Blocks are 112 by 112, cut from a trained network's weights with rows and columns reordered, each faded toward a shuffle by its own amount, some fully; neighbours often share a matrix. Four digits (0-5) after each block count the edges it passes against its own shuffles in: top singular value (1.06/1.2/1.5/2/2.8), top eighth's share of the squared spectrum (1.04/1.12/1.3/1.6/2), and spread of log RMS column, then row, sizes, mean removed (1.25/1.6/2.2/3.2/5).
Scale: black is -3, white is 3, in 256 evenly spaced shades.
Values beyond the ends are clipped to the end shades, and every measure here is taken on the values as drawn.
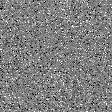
0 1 0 0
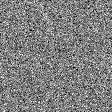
0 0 0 0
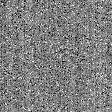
2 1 0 1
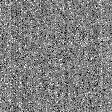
2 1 0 1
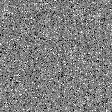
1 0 0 0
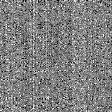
3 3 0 3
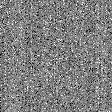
2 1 0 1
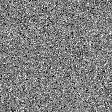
0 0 0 0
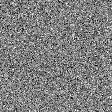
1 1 0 0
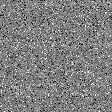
0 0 0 0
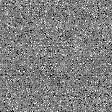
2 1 1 0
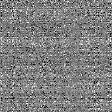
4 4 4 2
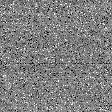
2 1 1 0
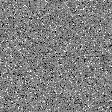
0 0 0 0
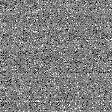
2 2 2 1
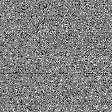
2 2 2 0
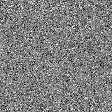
2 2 0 1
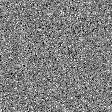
1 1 0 0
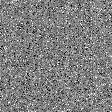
1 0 0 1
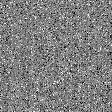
1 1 0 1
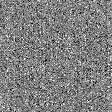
1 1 0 0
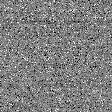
1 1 1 0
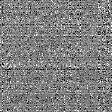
3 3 3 2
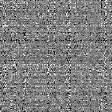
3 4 4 2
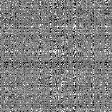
3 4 4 2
